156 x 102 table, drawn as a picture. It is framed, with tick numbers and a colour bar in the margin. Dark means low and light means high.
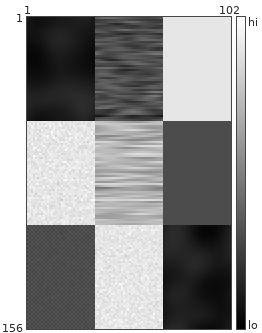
The table splits into 3 rows of 3 panels. Panel 1,1: very low, smooth, faint in contrast. Panel 1,2: low, streaked across. Panel 1,3: very high, flat. Panel 2,1: very high, fine-grained, faint in contrast. Panel 2,2: high, streaked across. Panel 2,3: low, flat. Panel 3,1: low, checkered, faint in contrast. Panel 3,2: very high, fine-grained, faint in contrast. Panel 3,3: very low, smooth, faint in contrast.
